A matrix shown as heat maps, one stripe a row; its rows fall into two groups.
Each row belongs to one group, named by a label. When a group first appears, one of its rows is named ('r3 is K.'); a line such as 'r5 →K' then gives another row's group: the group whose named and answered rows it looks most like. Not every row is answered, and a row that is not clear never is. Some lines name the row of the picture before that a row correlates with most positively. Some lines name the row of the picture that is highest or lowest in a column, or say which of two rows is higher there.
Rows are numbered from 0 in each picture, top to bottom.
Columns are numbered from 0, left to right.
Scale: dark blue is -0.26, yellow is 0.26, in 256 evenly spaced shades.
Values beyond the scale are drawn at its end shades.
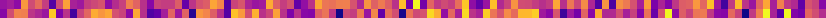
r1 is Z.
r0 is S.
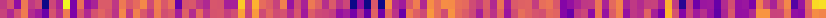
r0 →Z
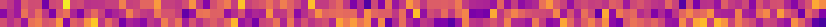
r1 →S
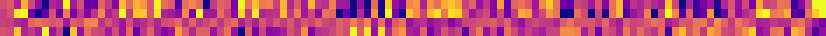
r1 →Z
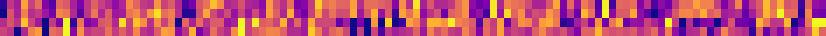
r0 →S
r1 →S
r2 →Z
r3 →Z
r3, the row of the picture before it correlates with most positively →0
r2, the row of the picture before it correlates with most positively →0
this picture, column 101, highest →0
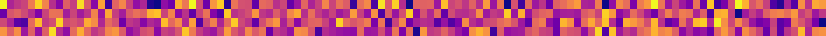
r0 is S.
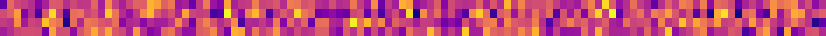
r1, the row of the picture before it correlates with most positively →3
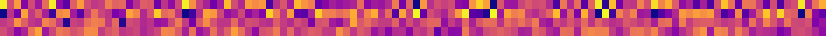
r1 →S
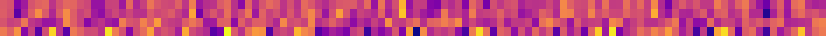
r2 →Z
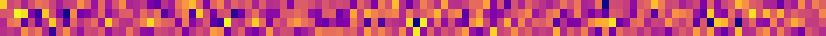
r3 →S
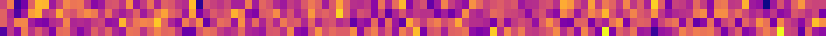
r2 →Z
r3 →S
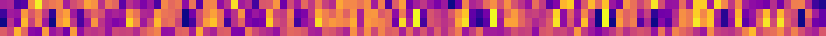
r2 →S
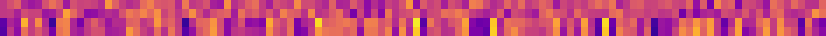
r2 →S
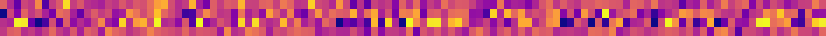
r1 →S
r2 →Z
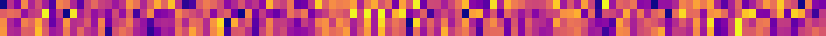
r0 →S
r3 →S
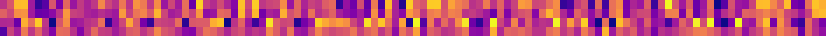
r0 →Z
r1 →Z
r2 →S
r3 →S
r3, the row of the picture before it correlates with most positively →0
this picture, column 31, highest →2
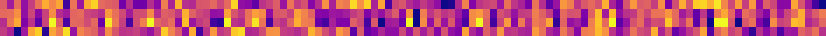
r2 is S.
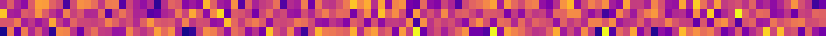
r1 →S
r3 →S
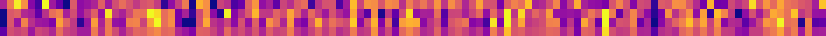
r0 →Z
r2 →S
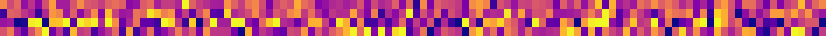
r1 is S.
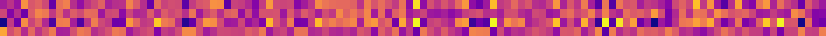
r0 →S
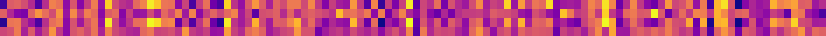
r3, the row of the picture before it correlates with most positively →3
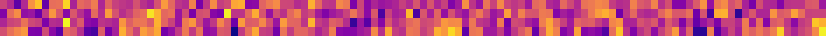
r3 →Z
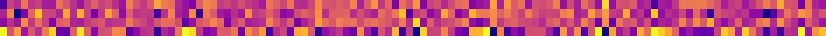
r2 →S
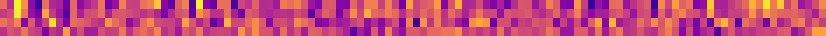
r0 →Z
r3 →Z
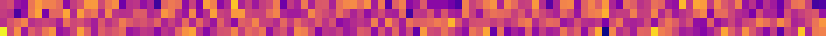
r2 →Z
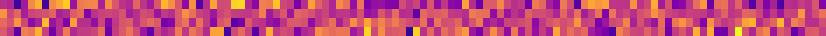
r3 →S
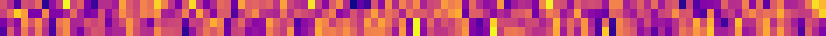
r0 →Z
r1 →Z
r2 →S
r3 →S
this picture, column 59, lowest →1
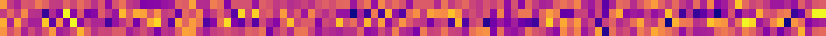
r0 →S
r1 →Z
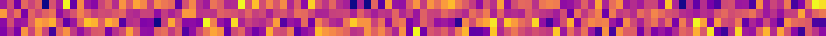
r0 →Z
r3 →S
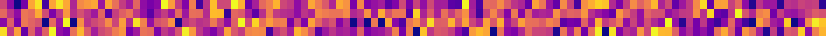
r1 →S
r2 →Z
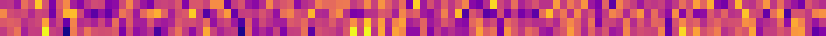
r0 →S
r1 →Z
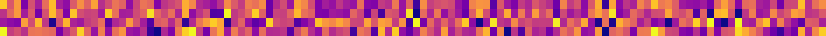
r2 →S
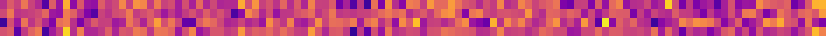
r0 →Z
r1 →Z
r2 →S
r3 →Z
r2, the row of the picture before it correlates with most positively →2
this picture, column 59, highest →2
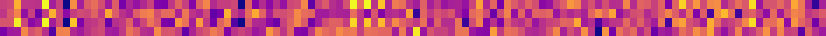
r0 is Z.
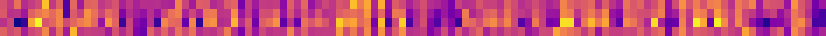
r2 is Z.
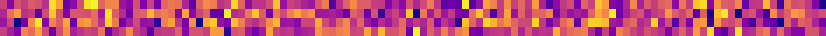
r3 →S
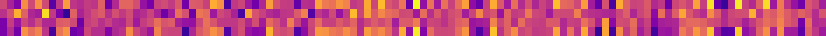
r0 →S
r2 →S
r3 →S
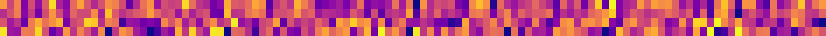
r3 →S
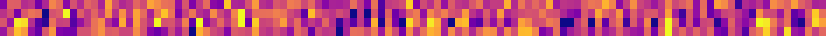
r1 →Z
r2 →Z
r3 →Z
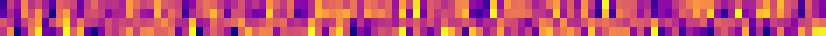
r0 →S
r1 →S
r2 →Z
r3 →Z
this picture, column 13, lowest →3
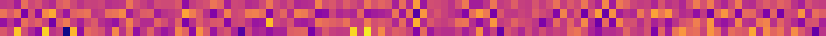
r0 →S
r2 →S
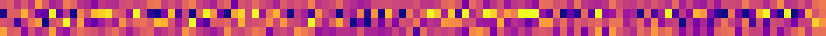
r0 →Z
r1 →Z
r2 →Z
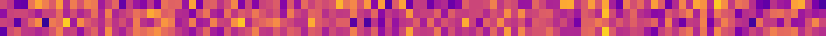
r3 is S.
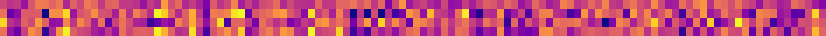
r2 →S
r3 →Z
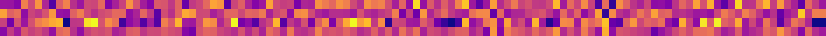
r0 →S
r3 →S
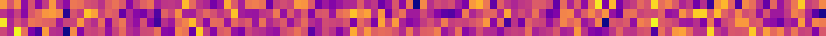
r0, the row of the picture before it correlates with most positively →1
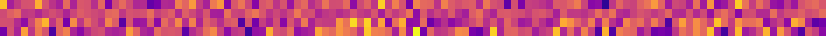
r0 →S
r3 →S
